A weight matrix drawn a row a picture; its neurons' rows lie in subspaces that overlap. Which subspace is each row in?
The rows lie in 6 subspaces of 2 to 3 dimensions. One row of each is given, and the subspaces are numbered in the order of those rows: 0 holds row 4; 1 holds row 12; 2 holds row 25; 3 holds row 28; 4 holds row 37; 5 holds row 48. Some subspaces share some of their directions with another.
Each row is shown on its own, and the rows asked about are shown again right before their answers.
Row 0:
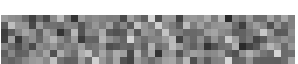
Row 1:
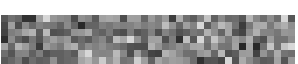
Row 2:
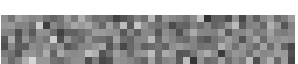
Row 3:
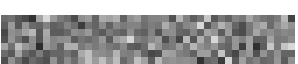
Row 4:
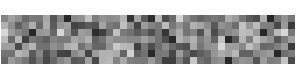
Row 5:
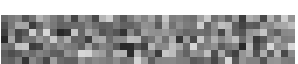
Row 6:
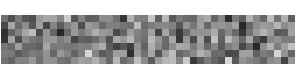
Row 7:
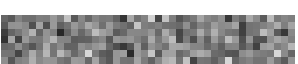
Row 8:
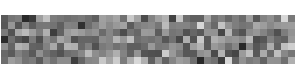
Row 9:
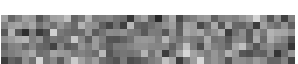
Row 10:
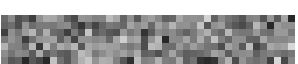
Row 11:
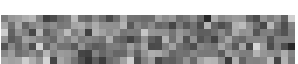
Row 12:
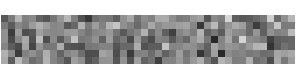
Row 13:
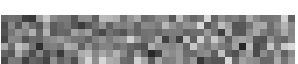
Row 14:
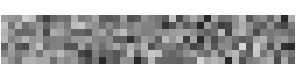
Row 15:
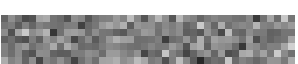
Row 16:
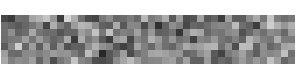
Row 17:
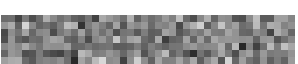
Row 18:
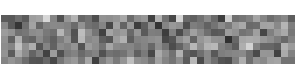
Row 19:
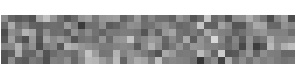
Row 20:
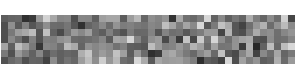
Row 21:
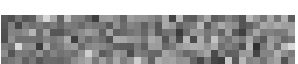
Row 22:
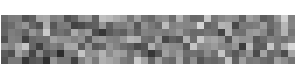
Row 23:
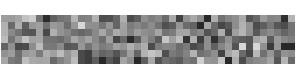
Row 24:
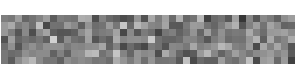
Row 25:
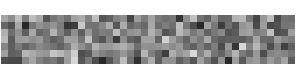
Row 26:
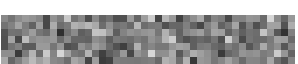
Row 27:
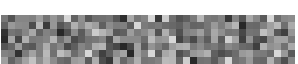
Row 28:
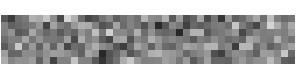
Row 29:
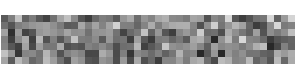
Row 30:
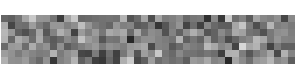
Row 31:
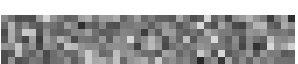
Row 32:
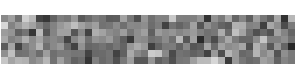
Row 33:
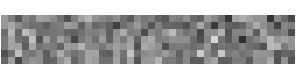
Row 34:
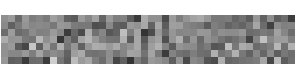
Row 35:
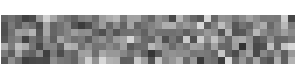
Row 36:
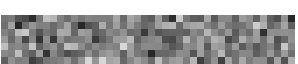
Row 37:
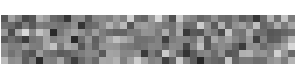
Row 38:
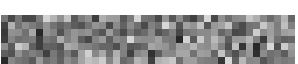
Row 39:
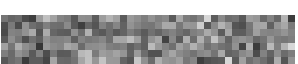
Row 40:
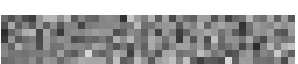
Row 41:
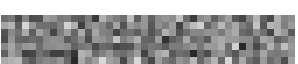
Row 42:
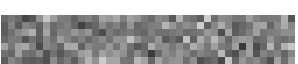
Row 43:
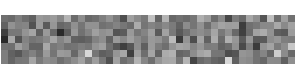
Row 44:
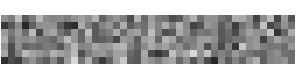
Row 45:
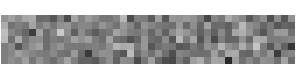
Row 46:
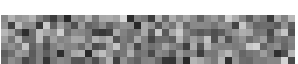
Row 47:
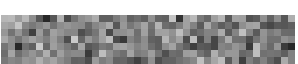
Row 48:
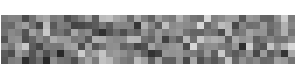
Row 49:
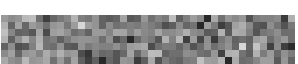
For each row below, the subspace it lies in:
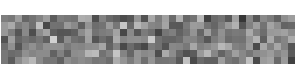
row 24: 0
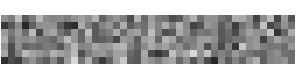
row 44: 2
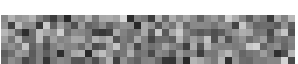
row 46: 5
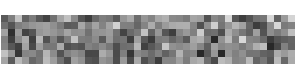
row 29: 1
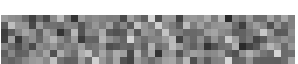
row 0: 3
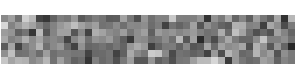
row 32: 2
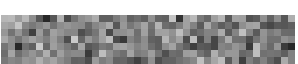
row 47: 3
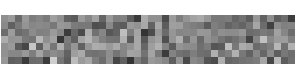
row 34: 4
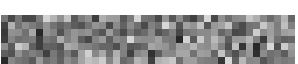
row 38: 4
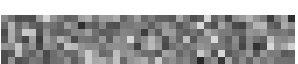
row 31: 1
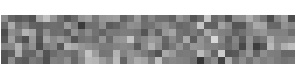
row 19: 1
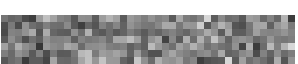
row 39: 4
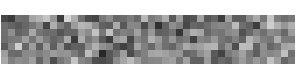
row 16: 3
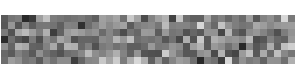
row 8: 4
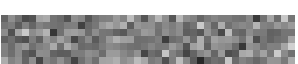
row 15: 4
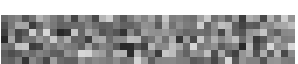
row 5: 5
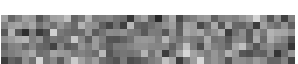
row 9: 4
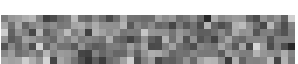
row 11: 4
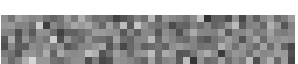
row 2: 0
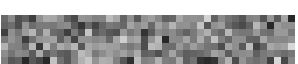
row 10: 4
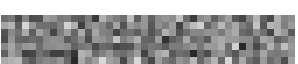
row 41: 2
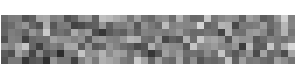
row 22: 5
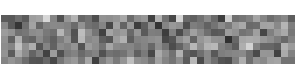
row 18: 3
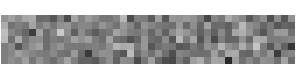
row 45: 0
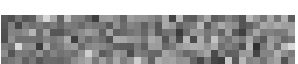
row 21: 3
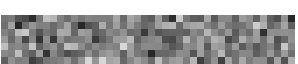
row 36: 5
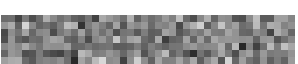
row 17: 2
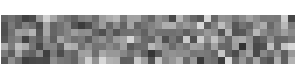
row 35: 0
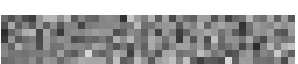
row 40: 5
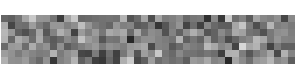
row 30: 3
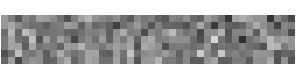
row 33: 1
